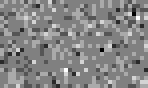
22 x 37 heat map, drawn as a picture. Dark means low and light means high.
Fine speckle covers the field. No row or column stands out. No seam splits the table. No overall slope runs across the table. Neither half mirrors the other.
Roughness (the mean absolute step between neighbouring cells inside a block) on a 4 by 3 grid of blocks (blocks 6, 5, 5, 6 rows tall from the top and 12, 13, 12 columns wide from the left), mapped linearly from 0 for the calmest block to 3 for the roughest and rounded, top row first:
2 0 3
1 1 1
2 0 0
0 1 1
